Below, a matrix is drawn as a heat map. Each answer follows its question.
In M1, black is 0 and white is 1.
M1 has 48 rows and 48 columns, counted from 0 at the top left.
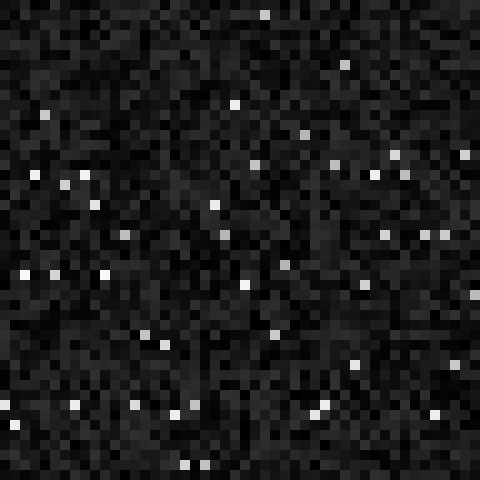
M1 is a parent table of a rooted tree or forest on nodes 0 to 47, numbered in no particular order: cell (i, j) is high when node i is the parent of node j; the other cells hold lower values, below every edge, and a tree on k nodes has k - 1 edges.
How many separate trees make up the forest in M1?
4
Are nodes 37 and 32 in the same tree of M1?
yes
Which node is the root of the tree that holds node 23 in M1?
15
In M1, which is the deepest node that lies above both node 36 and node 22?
23
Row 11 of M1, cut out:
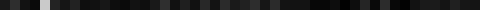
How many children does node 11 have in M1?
1
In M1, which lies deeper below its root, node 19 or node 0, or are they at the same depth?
the same depth
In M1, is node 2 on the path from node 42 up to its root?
no
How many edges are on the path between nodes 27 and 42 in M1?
3
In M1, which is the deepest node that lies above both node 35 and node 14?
33
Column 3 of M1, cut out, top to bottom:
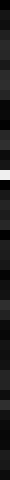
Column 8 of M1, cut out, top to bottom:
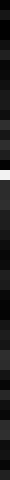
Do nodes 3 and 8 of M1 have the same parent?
yes
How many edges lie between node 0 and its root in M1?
3
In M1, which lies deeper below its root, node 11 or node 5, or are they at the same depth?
node 5
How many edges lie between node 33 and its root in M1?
6
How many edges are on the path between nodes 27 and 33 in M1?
1
